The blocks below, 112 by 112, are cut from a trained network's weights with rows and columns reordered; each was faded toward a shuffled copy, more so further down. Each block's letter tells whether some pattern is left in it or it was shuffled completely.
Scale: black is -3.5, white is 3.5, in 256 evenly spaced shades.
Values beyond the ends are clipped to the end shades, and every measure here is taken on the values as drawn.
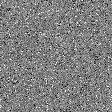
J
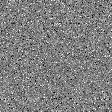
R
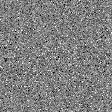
R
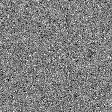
J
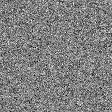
J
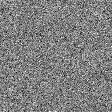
J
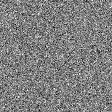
J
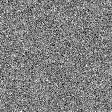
J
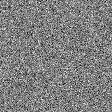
J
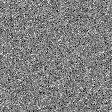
J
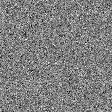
J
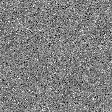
R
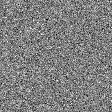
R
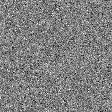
J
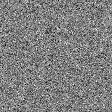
J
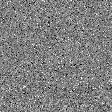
R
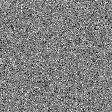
R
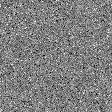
J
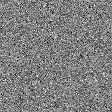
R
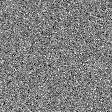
J
